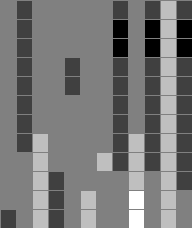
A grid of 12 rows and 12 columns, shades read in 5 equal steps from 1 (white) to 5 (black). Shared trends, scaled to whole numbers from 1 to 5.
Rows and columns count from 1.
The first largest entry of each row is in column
2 8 8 2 2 2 2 2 8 4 4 1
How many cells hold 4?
36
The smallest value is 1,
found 2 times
